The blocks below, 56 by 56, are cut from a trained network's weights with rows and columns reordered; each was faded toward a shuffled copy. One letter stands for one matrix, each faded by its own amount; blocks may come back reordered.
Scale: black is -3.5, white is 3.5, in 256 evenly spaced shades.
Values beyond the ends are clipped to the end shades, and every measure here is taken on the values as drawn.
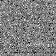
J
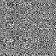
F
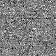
J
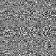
F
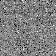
J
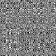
F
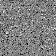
J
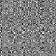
F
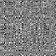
F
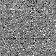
J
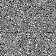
J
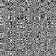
F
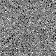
J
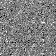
J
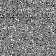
J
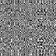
F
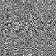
F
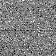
J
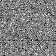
J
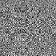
F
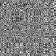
F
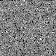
J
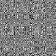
F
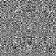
F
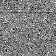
J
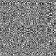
F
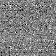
J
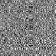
F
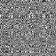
F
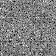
J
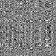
F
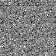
J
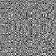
F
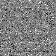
J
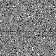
J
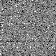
J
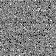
J
